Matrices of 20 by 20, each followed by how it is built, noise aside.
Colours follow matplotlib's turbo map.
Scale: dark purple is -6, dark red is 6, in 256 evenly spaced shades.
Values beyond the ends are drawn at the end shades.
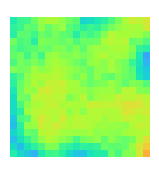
smooth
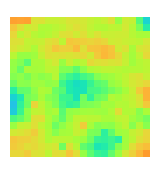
smooth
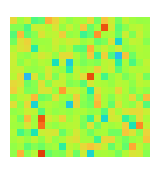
noise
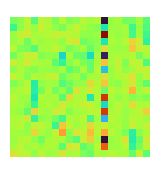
uneven columns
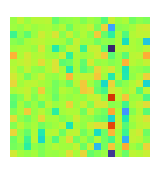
uneven columns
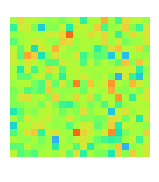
noise
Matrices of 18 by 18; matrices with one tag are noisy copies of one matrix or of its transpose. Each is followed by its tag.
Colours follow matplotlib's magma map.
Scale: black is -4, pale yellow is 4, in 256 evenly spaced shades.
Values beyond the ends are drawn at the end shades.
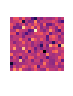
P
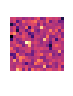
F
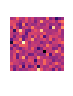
P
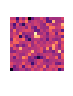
F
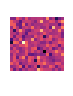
P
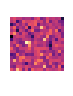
F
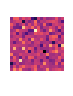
P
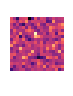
F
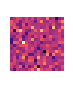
P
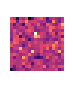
F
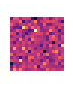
P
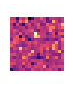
F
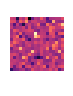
F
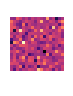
P
